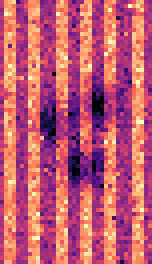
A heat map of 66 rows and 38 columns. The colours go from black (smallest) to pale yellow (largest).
Dips: three. Ninth with the lowest average: centre. Stripes: upright, repeating 6 times. Average level on the scale: 60%.
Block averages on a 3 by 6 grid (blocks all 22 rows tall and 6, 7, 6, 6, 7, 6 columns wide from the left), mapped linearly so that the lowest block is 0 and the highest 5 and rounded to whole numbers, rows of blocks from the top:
5 4 5 4 4 5 | 4 3 1 0 2 5 | 5 4 4 4 4 5
